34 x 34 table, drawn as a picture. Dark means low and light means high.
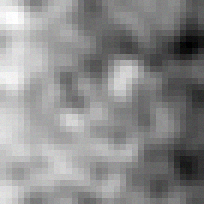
Odd rows or columns: none. Grain: blotchy. Lone odd cells: none. Slope: up to the left.
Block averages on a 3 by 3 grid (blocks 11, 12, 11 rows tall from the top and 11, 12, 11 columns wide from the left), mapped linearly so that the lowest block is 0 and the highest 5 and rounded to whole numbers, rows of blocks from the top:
5 2 0 | 5 3 1 | 5 3 0
